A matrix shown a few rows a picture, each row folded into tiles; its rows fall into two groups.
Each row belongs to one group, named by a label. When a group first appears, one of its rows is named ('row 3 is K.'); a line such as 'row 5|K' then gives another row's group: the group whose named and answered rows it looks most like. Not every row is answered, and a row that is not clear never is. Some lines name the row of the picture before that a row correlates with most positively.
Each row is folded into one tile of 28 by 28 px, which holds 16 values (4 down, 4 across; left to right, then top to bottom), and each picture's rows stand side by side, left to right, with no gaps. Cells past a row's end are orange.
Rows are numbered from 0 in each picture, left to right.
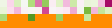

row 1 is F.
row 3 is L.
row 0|F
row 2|F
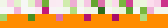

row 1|F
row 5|L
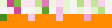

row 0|F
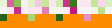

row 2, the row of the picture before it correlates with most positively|0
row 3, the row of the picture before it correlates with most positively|3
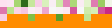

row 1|F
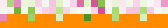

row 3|F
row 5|L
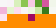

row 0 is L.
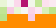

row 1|L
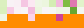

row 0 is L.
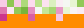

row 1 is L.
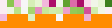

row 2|L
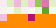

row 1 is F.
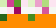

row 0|F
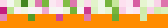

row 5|L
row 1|F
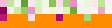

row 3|F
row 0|L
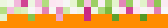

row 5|F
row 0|L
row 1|F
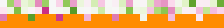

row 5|L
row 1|F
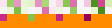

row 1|F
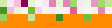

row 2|F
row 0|L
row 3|F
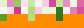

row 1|L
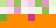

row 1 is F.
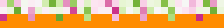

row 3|L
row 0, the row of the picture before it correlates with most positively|1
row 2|F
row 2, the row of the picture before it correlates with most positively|0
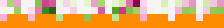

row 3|F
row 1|L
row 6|L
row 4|L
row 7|L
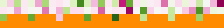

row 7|L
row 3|F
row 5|L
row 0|F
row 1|F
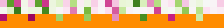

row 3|L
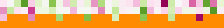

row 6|L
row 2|F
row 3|F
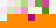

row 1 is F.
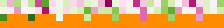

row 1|F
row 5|L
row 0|F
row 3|L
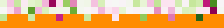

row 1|L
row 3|F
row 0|F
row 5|F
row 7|F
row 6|L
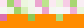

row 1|F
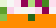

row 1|F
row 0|L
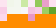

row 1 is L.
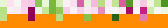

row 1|L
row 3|F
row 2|L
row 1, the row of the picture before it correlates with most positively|0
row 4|F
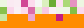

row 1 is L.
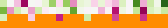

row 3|F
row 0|L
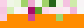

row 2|F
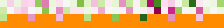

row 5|F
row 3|F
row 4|F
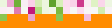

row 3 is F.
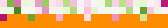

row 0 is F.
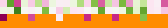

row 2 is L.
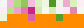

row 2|F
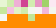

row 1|F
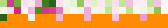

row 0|F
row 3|L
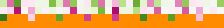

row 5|F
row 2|F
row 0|F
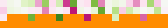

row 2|F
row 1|F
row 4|L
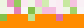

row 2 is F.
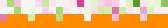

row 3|L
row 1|F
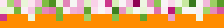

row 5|F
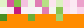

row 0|F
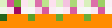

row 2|F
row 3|F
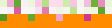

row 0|F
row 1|F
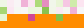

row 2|F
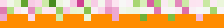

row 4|L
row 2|L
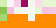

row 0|L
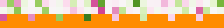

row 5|L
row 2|F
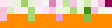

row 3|L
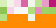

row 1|L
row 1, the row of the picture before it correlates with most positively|3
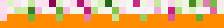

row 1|L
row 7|F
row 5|F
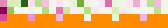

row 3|L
